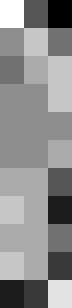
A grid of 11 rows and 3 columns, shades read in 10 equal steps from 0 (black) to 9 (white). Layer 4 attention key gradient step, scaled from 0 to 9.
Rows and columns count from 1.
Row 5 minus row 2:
0 -2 1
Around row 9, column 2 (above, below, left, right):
6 6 6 4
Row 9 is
6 6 4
